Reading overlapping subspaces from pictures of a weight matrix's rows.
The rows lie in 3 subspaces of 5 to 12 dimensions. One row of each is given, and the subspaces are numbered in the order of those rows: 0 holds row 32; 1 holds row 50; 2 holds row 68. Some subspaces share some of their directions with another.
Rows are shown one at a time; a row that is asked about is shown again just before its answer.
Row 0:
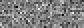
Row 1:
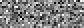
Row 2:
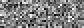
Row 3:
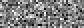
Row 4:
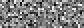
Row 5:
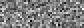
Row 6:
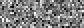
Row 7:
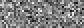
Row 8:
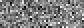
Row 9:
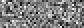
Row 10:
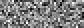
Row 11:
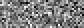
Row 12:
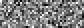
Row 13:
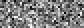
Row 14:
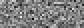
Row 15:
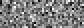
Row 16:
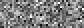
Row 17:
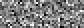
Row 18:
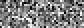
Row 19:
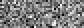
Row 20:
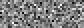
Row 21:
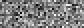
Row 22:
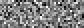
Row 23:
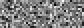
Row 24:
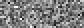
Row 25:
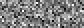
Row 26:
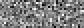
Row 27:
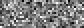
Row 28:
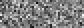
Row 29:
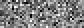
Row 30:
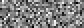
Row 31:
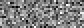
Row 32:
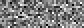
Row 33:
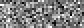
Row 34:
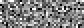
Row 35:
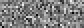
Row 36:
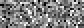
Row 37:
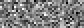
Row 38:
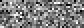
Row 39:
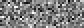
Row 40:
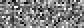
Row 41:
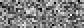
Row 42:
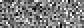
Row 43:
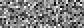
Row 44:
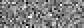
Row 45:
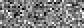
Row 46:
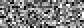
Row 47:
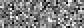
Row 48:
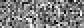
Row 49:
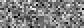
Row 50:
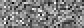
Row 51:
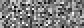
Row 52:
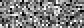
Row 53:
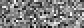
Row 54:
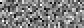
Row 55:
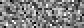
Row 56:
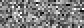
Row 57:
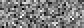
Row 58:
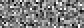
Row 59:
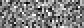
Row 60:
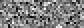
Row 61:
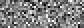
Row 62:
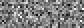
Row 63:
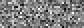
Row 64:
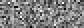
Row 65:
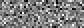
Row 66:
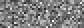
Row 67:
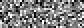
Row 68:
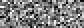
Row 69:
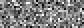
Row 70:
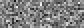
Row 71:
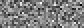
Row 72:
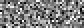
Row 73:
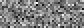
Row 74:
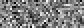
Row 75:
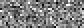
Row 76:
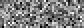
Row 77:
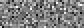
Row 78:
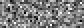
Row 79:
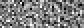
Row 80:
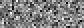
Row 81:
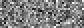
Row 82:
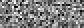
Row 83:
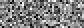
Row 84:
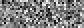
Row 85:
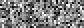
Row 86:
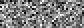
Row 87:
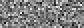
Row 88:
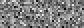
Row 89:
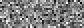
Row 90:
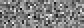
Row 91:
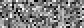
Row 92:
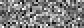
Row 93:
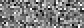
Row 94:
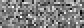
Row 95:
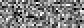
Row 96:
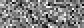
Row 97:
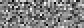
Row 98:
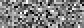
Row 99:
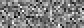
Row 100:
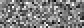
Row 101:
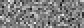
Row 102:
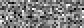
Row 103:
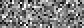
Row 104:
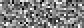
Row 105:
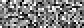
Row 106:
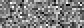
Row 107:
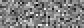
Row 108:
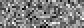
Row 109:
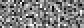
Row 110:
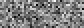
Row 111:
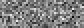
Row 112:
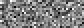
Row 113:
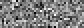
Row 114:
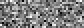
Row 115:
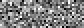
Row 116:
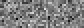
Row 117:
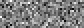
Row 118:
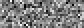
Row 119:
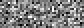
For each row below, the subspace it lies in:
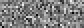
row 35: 0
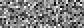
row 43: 0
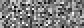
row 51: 1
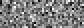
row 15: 1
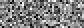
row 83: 0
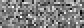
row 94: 0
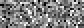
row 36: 1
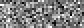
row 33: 1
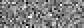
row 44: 1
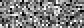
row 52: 2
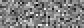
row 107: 2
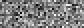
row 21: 2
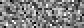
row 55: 1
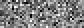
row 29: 2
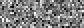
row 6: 2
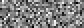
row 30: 1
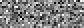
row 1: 0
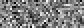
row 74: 1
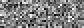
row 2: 2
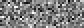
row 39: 2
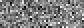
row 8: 2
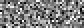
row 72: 1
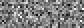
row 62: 1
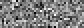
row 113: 2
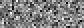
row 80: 2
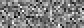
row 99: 0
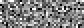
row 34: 1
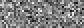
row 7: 1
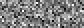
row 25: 2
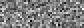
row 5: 1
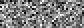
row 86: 1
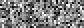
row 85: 2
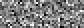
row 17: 2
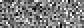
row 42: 2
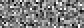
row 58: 0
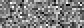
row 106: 2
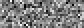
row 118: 1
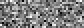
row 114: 1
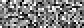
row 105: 0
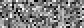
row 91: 2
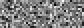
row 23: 2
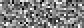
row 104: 1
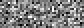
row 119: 1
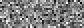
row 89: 2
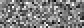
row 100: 2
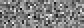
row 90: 1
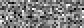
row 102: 1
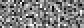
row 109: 0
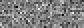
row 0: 0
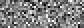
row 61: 1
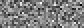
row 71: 0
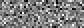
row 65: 1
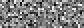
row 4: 0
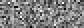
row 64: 0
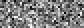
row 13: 0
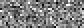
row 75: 2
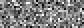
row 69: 2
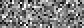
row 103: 1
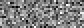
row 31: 0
